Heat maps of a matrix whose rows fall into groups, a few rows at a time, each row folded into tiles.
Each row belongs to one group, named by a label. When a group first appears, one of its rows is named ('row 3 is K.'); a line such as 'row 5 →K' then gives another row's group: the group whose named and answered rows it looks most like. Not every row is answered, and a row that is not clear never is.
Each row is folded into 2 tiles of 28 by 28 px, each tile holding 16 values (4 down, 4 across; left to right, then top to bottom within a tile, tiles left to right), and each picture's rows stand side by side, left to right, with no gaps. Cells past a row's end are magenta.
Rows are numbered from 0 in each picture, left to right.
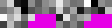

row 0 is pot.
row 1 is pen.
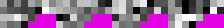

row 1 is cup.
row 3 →pot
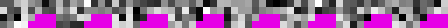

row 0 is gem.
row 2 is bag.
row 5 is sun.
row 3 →bag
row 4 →cup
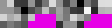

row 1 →pot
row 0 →pot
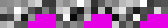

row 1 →pen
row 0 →cup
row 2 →pen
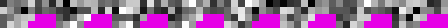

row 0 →sun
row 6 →gem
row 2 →cup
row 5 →sun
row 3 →gem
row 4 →cup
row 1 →gem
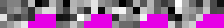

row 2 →sun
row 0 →bag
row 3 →cup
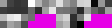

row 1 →pen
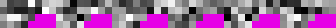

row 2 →pot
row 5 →sun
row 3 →pen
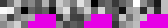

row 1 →pen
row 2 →gem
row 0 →sun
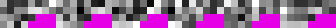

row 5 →bag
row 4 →pen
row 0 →bag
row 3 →cup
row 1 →bag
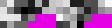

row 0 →pot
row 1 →pot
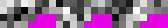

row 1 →sun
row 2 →gem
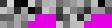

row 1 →cup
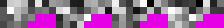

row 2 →pen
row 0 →cup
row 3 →sun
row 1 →sun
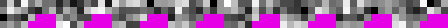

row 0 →cup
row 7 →bag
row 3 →cup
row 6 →cup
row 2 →pen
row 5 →bag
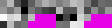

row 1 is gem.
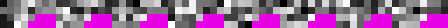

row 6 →pot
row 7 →sun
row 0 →gem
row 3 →cup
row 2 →sun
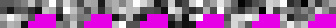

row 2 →cup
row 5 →bag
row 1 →cup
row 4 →pot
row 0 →pot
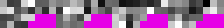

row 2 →bag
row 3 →bag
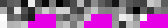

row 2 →sun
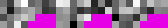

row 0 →gem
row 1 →pen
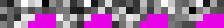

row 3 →pen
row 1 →pot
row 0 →gem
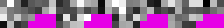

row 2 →pen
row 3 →pen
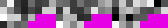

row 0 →pot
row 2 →cup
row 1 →bag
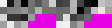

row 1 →bag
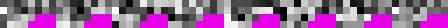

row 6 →pot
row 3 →cup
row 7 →sun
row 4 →bag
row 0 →sun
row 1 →bag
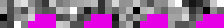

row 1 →cup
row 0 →gem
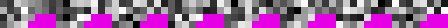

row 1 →gem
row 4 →gem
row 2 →pen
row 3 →gem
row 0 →gem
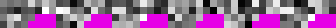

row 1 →sun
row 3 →pen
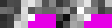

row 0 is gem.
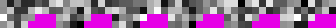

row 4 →pen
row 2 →sun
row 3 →pot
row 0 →bag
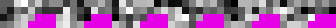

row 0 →gem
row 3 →sun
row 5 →sun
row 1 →bag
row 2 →cup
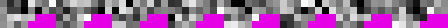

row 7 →bag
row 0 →pot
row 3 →gem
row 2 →cup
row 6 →pot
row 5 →pen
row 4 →sun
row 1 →gem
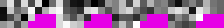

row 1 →bag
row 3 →sun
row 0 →cup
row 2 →cup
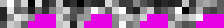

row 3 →sun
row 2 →sun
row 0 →cup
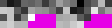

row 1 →bag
